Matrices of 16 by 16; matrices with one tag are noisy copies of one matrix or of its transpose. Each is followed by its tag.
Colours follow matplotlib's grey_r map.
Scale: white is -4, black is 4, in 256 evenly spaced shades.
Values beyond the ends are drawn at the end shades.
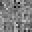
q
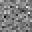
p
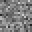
q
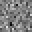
p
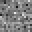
q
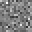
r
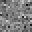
q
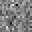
p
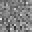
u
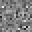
r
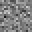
p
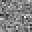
q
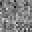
q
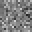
u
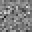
p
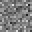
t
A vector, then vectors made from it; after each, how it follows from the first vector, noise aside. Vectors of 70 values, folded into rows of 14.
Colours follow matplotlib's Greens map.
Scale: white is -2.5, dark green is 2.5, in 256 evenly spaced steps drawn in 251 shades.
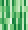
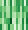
negated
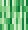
negated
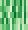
wrapped around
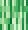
negated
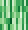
negated
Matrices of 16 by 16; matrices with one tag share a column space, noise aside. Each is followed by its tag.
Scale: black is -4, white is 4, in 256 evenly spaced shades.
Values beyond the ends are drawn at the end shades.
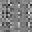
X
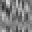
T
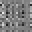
X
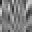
T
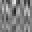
T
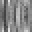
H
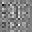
X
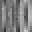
H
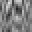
T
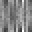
H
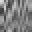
T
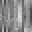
H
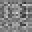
X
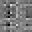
X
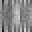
H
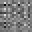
X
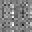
X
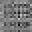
X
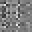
X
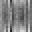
H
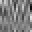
T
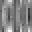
H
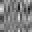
T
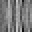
H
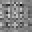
X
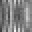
H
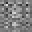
X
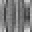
H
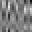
T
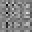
X
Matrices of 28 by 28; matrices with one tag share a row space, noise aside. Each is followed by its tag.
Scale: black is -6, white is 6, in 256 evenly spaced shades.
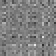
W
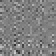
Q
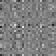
Q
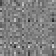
Q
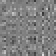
W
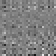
W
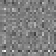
W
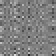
Q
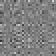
Q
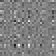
Q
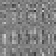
W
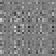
Q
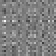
W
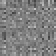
W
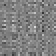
W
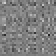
W
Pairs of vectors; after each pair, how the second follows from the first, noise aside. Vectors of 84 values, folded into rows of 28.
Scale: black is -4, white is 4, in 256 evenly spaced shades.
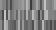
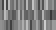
wrapped around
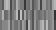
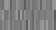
shrunk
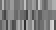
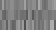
shrunk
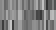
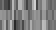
wrapped around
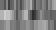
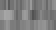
shrunk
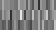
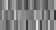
wrapped around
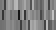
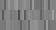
shrunk
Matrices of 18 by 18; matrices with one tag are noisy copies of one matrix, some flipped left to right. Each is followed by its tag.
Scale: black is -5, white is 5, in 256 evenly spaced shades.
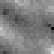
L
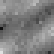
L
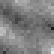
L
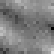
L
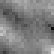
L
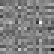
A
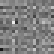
A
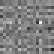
A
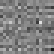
A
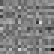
A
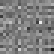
A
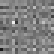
A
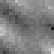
L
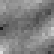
L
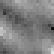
L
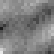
L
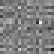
A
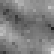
L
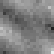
L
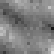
L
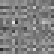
A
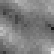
L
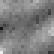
L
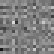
A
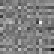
A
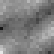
L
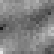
L
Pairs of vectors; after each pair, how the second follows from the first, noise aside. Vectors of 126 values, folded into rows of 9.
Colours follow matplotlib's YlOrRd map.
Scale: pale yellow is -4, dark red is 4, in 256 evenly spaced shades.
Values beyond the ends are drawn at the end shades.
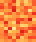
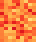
sign-scrambled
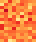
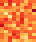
shuffled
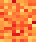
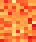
negated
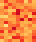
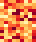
scaled up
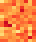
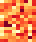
scaled up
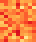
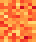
negated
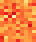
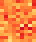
reversed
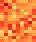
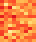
sign-scrambled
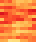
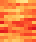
reversed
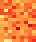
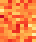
shuffled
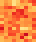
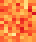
shuffled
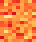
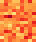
negated
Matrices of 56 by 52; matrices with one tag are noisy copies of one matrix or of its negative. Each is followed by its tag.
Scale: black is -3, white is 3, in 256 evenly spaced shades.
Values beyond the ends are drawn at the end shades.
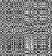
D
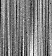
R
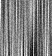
R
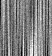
R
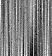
R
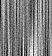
R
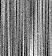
R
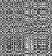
D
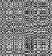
D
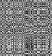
D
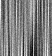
R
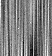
R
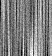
R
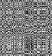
D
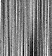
R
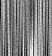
R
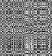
D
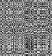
D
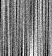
R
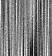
R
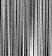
R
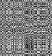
D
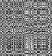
D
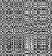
D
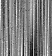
R
